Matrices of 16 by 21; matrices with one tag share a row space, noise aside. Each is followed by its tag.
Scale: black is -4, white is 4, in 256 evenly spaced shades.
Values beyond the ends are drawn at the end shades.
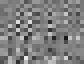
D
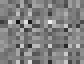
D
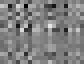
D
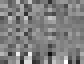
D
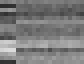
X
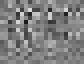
D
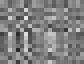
D
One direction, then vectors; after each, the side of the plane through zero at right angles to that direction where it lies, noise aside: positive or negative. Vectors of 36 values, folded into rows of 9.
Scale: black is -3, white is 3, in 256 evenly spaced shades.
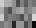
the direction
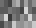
negative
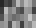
negative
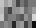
positive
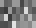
negative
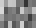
positive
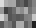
positive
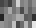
negative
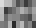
positive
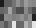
negative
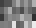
negative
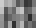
positive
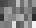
negative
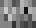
positive
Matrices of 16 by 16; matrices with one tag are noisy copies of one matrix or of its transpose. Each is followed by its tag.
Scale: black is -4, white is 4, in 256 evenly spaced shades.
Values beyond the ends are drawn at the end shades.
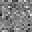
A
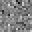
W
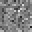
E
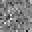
E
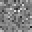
E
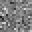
W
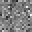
A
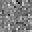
W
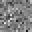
E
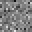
A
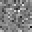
E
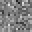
W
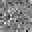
E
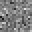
W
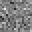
W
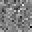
E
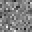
A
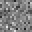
A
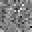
E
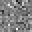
W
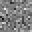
W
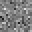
W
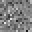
E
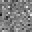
A
